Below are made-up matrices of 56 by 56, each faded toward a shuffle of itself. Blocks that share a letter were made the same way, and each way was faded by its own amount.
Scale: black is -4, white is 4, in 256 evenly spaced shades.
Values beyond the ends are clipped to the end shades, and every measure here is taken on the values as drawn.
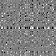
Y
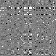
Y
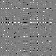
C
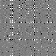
C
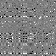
Y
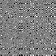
Y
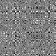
Y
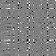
C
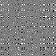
C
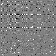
Y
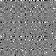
Y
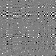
C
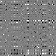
C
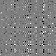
C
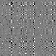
C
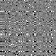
Y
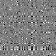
Y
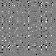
C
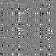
C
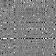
Y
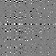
C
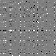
C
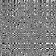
Y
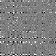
C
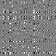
C
